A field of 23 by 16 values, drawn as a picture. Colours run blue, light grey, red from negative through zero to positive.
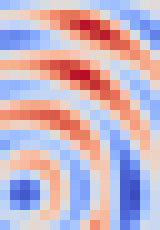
No row or column stands out. The ninth with the lowest average is the bottom right. Concentric rings centre on the bottom left. There are no lone odd cells.
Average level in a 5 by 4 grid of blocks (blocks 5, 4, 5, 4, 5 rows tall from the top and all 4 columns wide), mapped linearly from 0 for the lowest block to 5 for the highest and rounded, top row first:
1452
3553
3433
3231
1220
